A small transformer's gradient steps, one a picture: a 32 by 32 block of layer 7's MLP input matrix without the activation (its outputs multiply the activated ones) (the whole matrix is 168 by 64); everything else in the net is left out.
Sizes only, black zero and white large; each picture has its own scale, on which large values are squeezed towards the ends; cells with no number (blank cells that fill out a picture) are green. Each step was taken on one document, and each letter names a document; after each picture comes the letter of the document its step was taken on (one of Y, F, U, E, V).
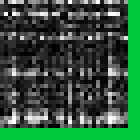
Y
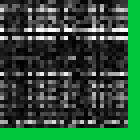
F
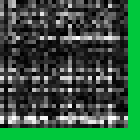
Y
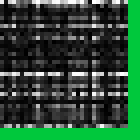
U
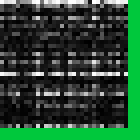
U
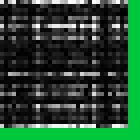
U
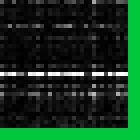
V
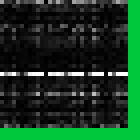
V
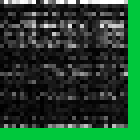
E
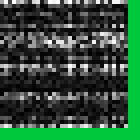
E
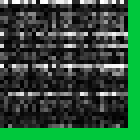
E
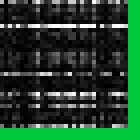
U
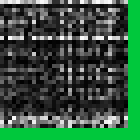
Y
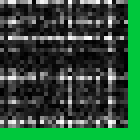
Y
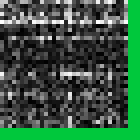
Y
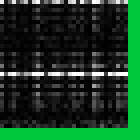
V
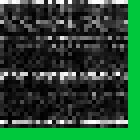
F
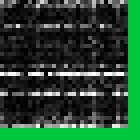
V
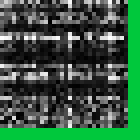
Y
